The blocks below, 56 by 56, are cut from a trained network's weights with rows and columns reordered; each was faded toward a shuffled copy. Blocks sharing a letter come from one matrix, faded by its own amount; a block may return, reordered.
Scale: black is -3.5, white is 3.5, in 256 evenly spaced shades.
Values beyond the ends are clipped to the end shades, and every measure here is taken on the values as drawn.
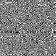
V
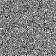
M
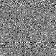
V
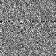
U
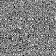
U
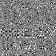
V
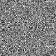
U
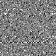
V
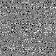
V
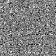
U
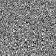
M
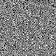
M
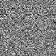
U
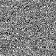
U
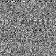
U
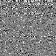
V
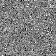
M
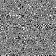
V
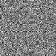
U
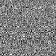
U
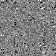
M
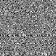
U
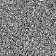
M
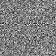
U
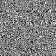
U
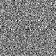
U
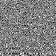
V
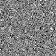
M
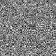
U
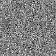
M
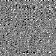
M
